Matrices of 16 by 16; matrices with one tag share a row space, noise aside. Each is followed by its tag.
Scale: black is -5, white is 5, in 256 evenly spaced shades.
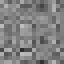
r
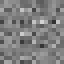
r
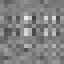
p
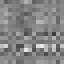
p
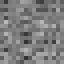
p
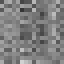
r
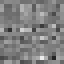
r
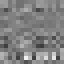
p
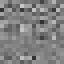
r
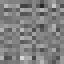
r
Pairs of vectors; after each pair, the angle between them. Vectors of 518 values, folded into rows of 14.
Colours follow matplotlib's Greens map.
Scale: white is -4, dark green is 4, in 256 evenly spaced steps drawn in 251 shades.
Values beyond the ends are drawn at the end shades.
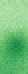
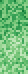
partly opposed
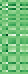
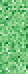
partly opposed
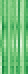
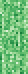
partly opposed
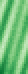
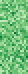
orthogonal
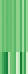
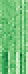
nearly parallel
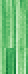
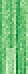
nearly opposite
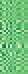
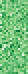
partly opposed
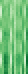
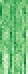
nearly opposite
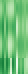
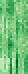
nearly opposite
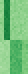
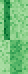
nearly parallel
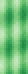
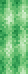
nearly opposite
